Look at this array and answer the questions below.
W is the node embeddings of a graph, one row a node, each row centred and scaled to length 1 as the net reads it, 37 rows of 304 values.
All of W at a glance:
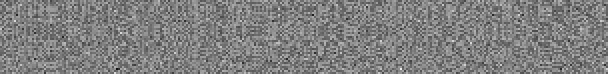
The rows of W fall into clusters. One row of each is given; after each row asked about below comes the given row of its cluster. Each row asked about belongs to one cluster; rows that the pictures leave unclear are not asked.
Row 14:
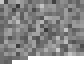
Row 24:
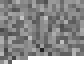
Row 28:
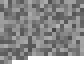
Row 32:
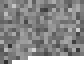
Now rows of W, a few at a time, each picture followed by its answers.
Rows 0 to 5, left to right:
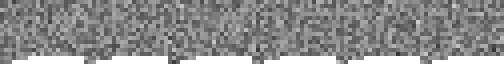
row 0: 32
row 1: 28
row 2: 32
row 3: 24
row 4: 24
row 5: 24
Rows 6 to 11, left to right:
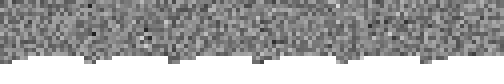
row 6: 32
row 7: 24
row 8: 14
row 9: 32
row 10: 24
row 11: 14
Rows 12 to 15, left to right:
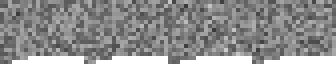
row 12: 32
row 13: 28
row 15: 28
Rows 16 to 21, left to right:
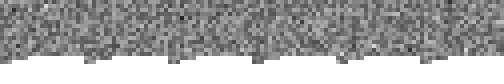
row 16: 14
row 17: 28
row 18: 32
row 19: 32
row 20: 24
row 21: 14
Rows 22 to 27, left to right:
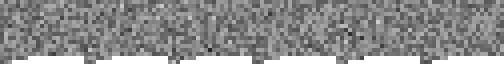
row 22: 14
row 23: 32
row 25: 32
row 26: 24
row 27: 32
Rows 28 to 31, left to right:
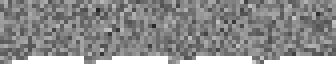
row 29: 14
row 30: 28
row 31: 24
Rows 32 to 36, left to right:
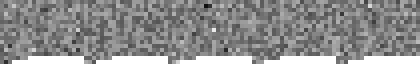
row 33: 24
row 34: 14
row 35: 28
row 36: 24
